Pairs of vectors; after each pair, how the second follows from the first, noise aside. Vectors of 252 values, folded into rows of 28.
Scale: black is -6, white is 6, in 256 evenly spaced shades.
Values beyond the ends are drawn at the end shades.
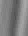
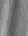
reversed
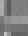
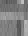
reversed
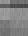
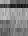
scaled up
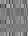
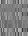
reversed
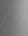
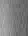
reversed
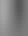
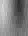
scaled up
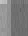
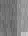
reversed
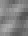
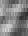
scaled up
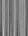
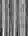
scaled up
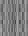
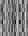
scaled up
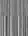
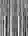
scaled up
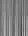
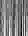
scaled up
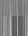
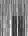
scaled up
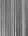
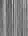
reversed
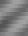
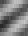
scaled up
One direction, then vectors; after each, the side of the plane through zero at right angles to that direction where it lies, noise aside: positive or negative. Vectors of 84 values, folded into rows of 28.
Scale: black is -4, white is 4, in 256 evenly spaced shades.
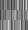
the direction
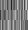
positive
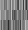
negative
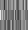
negative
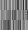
negative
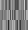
negative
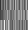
positive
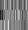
positive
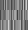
positive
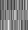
positive
